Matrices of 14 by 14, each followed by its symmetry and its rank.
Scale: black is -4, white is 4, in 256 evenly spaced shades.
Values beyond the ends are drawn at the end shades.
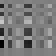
neither, rank one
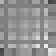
symmetric, rank two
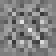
symmetric, rank three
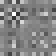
symmetric, rank three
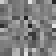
neither, rank three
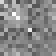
symmetric, rank three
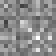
symmetric, rank three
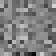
neither, rank three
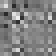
symmetric, rank two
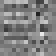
neither, rank three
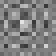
symmetric, rank two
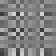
neither, rank one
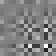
symmetric, rank two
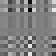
neither, rank one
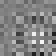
symmetric, rank two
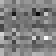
neither, rank three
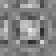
symmetric, rank two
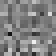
neither, rank three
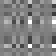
neither, rank one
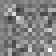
symmetric, rank three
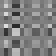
neither, rank one
